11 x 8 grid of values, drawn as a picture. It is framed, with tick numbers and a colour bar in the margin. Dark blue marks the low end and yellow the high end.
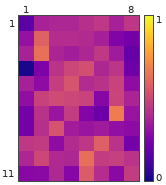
The top middle is the smoothest part. In the top middle lies a patch that is calmer than the rest. Overall the values sit about 40% of the way up the scale. There is no overall slope.
